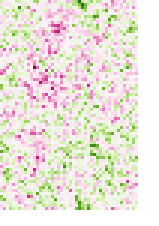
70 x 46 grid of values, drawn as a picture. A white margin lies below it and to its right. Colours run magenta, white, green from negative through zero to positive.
No overall slope runs across the table. No single row or column stands out from its neighbours. No regular stripes run through it. The halves do not mirror each other. The values follow a bell shape.
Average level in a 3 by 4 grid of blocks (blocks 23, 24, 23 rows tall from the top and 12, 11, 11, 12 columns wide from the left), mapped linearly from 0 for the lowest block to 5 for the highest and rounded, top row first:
3033
2033
3454
